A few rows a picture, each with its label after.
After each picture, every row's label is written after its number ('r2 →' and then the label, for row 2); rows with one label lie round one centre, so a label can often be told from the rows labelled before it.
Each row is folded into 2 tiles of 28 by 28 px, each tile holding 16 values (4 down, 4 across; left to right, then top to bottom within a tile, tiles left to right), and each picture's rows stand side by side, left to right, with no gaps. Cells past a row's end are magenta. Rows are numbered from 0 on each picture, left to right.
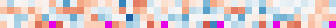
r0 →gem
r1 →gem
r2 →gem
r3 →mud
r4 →mud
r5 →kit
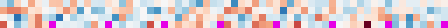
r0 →gem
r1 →mud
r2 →mud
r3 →kit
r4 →gem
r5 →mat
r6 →kit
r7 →mud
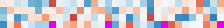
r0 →mat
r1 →kit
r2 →mat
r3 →gem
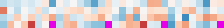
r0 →kit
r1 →mat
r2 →kit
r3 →mat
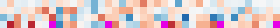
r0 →kit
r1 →mat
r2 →gem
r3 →gem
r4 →kit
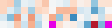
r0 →kit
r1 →mud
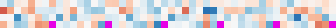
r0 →gem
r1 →mud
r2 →mud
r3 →mud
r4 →mud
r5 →gem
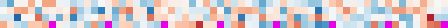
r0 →gem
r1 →mud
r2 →mat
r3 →kit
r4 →mat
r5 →mat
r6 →mud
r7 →gem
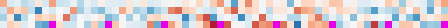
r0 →mat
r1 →mud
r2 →mud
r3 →gem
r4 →gem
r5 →gem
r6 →mud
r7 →mat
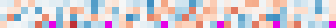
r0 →mud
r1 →mat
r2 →mat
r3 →kit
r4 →gem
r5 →mat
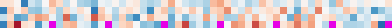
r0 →mat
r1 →mat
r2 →mat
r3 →mat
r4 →kit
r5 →kit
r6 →mud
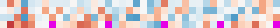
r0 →kit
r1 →kit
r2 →mat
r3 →mud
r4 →kit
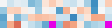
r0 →mat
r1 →mat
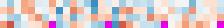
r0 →gem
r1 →mat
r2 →mat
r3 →kit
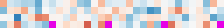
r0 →mat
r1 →kit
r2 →mud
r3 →gem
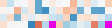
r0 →mud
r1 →mud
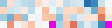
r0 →kit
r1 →mat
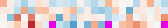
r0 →kit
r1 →mud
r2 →kit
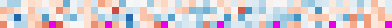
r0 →gem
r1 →gem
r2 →gem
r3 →mud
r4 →mud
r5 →mat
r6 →kit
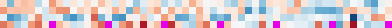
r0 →gem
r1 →gem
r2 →kit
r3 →gem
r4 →mud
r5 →mud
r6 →mat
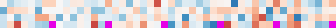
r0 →mat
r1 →mud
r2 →kit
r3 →mat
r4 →gem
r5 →mat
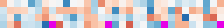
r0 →mat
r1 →gem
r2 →mat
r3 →mat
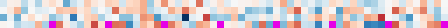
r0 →mud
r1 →gem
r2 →gem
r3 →gem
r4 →mud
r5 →mat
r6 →mat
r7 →gem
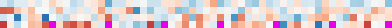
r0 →gem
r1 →kit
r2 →mud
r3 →kit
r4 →kit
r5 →mat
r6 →kit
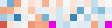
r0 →gem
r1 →mud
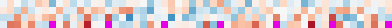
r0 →kit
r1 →kit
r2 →mud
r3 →mud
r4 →kit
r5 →kit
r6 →gem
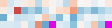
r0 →mud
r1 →mud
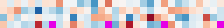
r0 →mud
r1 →mat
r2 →mat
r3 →gem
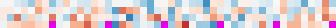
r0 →kit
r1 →kit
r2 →mat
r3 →mat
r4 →mud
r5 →kit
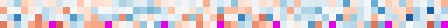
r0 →gem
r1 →gem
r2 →mud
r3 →kit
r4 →gem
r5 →mud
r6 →mud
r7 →mud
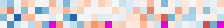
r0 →mud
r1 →gem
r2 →kit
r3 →mud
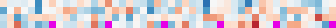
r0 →mat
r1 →mud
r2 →mud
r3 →mat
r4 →kit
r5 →mat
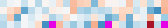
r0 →mud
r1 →mud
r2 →mud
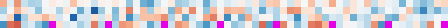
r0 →mat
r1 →mud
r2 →mat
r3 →mat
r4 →mud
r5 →gem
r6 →mud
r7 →mud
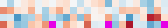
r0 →gem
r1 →kit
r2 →mat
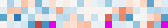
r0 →mud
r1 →kit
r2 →mud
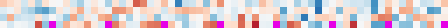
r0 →mud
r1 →kit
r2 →gem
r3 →gem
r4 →kit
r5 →mat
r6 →mat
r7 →mud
